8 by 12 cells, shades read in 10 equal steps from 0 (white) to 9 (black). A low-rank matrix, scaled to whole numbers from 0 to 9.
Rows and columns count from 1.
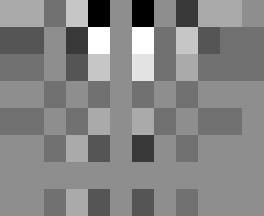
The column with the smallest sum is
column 6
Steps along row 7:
same same same same same same same same same same same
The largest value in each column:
6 6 5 7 9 4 9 5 7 6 5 5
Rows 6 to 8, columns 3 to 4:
5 3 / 4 4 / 5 3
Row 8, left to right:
4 4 5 3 6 4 6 4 5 4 4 4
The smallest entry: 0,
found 2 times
